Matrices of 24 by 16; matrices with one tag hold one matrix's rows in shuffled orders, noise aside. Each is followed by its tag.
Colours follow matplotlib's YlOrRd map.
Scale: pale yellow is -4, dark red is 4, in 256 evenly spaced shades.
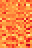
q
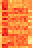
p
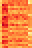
p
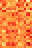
q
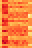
p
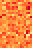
q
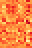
q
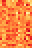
q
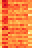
p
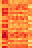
p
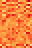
q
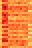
p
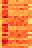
p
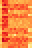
p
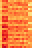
p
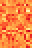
q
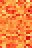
q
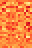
q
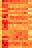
p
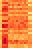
p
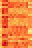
p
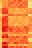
p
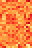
q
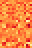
q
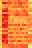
p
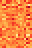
q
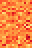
q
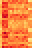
p
